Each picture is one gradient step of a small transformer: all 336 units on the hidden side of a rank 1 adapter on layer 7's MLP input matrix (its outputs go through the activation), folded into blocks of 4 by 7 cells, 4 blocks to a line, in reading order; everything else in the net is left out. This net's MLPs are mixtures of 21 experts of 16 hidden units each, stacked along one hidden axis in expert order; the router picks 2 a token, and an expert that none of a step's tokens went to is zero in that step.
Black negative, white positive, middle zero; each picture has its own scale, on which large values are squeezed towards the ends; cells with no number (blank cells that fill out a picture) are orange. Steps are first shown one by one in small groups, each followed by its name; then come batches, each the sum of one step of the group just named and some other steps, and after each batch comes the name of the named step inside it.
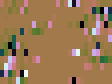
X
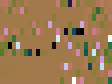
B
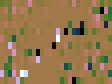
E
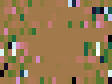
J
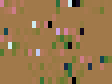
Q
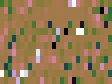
E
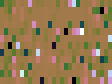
E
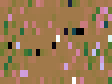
B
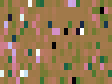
E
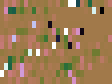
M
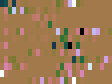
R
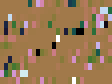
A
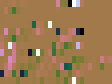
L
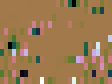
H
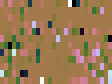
H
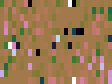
R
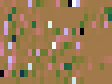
L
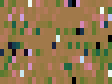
A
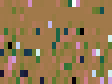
L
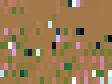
L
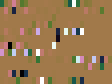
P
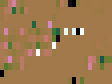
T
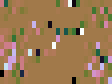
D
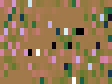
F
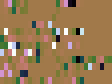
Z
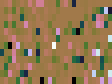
Z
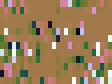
Z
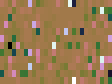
F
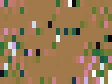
D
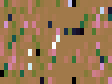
D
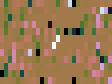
D
